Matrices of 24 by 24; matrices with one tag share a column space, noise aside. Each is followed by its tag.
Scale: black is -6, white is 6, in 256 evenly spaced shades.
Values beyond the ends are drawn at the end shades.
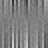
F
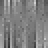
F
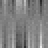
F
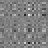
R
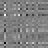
R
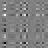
R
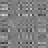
R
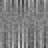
F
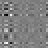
R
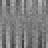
F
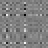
R
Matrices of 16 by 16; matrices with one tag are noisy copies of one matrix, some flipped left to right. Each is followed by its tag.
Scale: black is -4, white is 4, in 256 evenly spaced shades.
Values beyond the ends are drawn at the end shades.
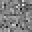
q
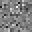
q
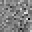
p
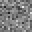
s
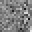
p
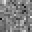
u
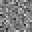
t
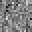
u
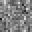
u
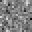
u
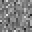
t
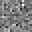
q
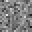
t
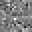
q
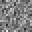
t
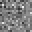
s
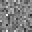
t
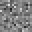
q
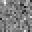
u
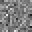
t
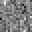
u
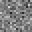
s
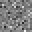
s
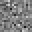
q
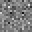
s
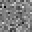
s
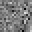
p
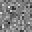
s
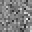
p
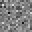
s
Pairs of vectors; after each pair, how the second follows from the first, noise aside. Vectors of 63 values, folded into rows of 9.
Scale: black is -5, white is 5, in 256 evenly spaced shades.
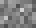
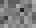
negated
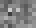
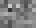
wrapped around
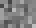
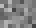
negated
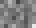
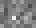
wrapped around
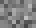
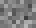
negated
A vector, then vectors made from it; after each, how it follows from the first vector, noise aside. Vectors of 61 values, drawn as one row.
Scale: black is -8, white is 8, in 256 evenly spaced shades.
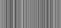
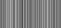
negated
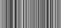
scaled up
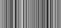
scaled up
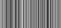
scaled up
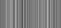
negated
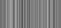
negated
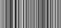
scaled up
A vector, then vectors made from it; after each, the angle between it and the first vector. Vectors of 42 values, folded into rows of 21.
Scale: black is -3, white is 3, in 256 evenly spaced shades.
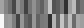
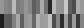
nearly opposite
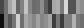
nearly opposite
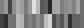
partly opposed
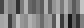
partly opposed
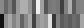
partly opposed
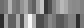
partly opposed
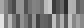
nearly parallel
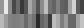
partly aligned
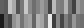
nearly opposite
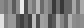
partly aligned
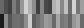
partly opposed
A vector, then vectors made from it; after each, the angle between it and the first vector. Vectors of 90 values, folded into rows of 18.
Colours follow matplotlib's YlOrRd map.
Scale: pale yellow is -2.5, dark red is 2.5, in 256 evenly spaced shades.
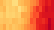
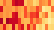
partly opposed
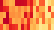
partly opposed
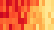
nearly opposite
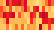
orthogonal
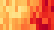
nearly parallel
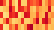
orthogonal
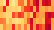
partly aligned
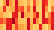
orthogonal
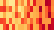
partly aligned
